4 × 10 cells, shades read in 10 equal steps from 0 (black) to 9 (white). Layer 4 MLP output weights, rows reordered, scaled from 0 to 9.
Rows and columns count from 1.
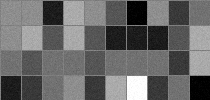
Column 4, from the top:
6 6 4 5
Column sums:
15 16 12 21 13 14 14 12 11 16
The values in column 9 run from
2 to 4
